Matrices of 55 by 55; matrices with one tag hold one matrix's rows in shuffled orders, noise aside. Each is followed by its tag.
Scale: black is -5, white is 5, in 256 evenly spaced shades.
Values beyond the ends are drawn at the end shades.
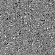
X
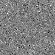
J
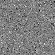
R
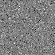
R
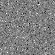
J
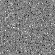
X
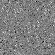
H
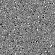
H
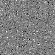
J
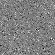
H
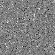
J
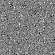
R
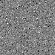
J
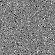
H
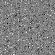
X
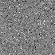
R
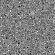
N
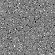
R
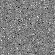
N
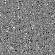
X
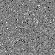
J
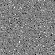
R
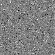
N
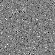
J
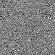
H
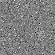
R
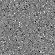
R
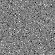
R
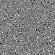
H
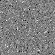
J
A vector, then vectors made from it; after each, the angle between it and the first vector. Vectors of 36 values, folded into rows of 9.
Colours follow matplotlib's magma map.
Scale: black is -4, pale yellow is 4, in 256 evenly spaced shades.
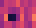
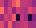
orthogonal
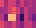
nearly opposite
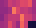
orthogonal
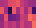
partly aligned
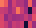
orthogonal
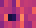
nearly parallel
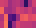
partly aligned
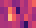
partly opposed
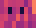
orthogonal
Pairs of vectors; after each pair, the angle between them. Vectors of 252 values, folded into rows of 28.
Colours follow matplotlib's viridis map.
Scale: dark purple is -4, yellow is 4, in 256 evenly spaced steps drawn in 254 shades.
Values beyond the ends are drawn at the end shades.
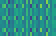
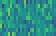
partly opposed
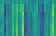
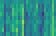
nearly parallel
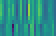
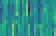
nearly opposite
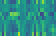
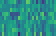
nearly opposite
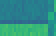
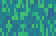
orthogonal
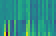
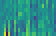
nearly parallel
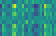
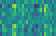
nearly parallel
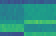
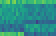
nearly opposite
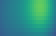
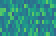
orthogonal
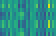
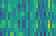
nearly parallel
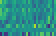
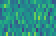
partly opposed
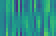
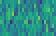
partly aligned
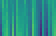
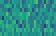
orthogonal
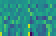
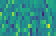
partly aligned
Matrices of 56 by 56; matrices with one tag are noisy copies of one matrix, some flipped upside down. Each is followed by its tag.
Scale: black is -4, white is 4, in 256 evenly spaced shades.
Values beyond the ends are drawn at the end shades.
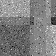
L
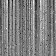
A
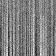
A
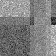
L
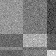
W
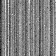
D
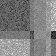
L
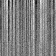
A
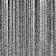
A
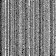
D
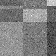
W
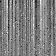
A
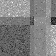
L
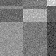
W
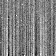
A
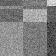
W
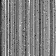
D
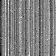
D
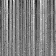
A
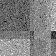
L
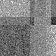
L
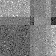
L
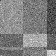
W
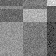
W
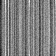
D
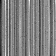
D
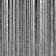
A
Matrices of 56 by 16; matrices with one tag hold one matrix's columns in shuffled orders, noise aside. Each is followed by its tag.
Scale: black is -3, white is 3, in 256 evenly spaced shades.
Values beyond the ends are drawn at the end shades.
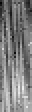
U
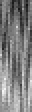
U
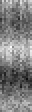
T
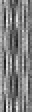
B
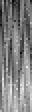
U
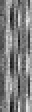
B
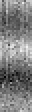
T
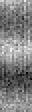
T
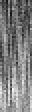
U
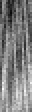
U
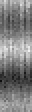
T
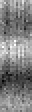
T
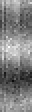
T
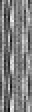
B
